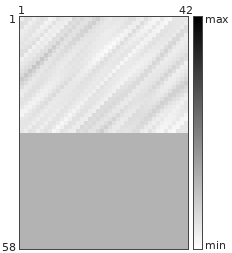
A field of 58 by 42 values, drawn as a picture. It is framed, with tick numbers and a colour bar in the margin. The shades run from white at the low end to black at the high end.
The table splits into 2 rows of 1 panel. Panel 1,1: very low, slanting up to the right, faint in contrast. Panel 2,1: low, flat.
